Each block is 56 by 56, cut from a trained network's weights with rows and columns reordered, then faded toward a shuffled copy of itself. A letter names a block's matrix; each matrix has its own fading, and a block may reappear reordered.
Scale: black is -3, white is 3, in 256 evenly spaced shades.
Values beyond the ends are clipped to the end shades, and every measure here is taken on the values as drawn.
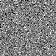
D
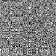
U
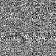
U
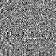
U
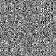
U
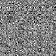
U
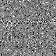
D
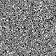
D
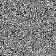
D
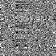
U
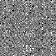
U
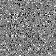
D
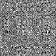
U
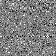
D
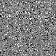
D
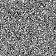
D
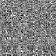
U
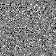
D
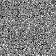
D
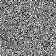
D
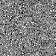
D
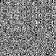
U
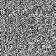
U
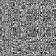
U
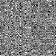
U
